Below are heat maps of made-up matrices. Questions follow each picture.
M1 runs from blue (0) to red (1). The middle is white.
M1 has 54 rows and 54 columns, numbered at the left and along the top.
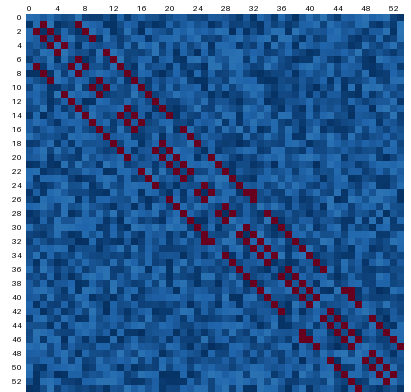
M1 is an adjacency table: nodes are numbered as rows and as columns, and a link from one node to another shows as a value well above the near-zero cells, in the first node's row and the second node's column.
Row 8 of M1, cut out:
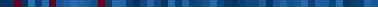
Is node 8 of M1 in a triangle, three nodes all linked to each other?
no
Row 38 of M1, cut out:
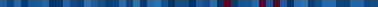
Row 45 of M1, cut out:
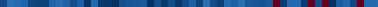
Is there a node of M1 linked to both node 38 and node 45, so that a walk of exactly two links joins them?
yes
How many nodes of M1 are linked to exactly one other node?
2
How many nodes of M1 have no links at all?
1
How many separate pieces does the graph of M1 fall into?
2
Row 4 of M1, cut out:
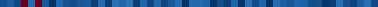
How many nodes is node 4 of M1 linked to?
2
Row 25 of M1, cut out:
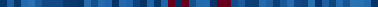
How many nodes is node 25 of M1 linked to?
4
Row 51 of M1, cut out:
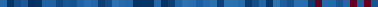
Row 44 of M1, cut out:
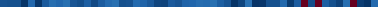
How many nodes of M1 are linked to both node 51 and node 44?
2
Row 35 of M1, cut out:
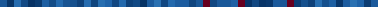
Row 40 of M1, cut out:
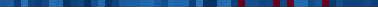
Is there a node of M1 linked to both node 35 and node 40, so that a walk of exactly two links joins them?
yes
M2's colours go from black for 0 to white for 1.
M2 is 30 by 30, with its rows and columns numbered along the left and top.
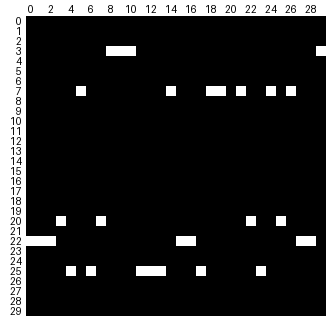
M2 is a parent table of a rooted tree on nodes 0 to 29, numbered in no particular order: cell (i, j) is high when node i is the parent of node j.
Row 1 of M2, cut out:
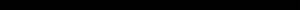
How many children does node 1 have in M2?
0
